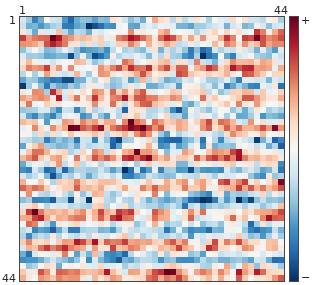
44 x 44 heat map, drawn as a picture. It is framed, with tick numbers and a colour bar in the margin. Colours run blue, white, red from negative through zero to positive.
Average level on the scale: 50%. Seam: none. Slope: none. Stripes: horizontal, repeating 9 times. Grain: streaks across.
